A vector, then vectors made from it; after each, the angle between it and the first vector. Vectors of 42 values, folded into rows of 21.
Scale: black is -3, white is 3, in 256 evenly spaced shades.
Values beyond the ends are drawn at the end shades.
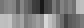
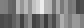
nearly opposite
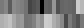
nearly parallel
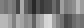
nearly parallel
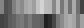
nearly opposite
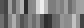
partly opposed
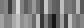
orthogonal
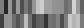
partly opposed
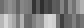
nearly parallel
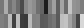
orthogonal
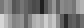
nearly parallel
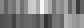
nearly opposite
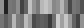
partly opposed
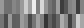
partly opposed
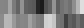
nearly parallel
